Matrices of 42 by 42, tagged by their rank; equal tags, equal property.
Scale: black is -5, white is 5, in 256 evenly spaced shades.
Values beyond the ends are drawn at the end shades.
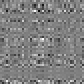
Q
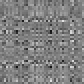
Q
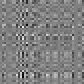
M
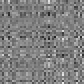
Q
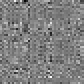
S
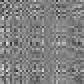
Q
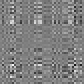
M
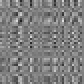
M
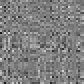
S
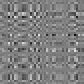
M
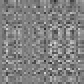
Q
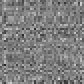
S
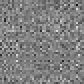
S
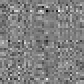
S
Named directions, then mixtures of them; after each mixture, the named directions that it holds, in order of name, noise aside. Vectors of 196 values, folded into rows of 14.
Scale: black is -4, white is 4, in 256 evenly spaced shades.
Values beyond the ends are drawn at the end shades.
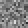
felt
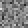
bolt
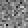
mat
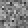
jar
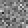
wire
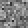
jar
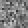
felt, jar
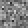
jar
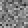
bolt, mat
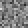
bolt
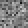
jar, mat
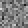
bolt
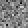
mat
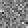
felt, wire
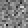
mat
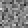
bolt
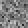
bolt, felt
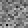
bolt, mat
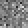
mat, wire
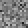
bolt, wire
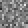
bolt, wire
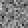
bolt, felt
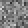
bolt, jar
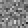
felt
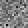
bolt, mat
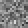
felt
